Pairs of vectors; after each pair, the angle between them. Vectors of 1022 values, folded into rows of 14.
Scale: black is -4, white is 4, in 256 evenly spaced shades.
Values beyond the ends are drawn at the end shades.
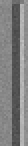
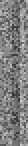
partly aligned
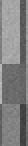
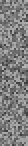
orthogonal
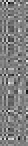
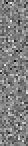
partly opposed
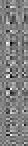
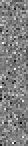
orthogonal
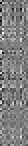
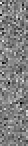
partly opposed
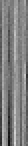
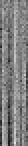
nearly parallel
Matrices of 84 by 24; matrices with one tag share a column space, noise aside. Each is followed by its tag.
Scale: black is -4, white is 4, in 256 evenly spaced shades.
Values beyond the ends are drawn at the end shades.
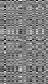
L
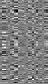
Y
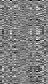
L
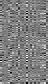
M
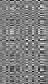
L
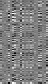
M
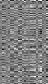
L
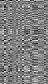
L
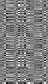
M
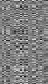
L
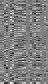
M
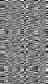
L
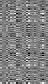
M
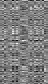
L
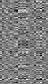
Y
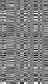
M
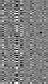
M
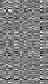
Y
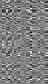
Y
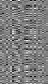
L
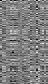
L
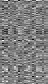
L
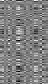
L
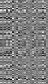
Y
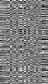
L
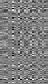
Y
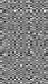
Y
